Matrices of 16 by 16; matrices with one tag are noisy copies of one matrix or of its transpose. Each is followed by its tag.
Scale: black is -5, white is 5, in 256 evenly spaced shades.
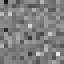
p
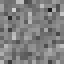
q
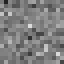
p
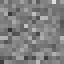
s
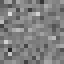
q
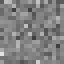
s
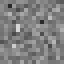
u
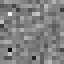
q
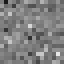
p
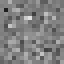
u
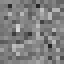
u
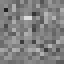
u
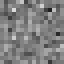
q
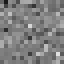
p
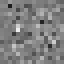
u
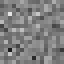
q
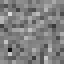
q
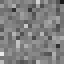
s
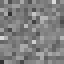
s
